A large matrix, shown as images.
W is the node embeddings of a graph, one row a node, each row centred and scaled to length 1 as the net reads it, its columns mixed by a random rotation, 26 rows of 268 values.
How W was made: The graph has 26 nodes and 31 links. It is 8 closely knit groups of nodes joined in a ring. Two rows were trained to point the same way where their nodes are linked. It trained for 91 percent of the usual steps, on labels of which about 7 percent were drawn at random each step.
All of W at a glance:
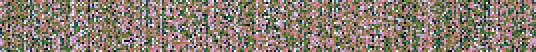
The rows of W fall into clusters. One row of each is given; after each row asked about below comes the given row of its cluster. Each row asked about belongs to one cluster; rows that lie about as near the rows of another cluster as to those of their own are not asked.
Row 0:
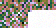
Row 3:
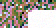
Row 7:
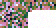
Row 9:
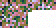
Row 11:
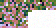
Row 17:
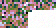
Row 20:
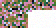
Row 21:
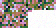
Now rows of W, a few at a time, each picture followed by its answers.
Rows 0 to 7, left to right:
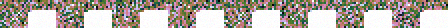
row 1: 7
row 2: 21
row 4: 0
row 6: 20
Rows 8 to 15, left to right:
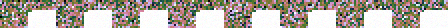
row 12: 7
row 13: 9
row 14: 0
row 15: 20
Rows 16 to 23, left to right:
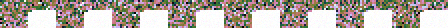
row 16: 11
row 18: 3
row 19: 21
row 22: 21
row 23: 17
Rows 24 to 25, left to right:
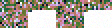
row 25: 9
